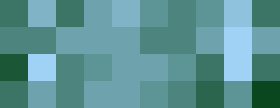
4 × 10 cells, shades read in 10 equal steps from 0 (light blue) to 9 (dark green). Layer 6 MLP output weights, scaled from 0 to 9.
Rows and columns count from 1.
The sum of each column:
25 10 19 13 11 16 19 20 5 24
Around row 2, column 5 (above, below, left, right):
2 3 3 5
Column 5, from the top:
2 3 3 3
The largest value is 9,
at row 4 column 10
